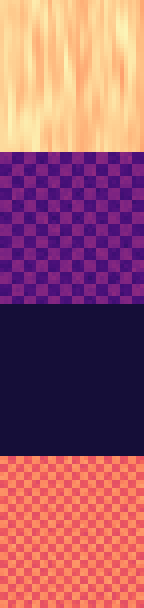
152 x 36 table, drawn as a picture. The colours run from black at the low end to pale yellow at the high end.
It is made of 4 by 1 panels. Panel 1,1: very high, streaked downward, faint in contrast. Panel 2,1: low, checkered. Panel 3,1: very low, flat. Panel 4,1: high, checkered.
